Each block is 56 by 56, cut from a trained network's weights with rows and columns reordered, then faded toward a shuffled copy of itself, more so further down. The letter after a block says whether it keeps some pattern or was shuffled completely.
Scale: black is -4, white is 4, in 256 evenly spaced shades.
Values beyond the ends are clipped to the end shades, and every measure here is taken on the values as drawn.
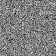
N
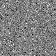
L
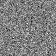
L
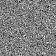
L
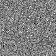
L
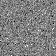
L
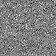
L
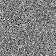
L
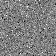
L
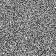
L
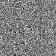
N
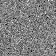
L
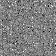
N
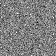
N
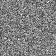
N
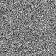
N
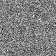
L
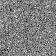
L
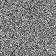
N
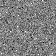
L
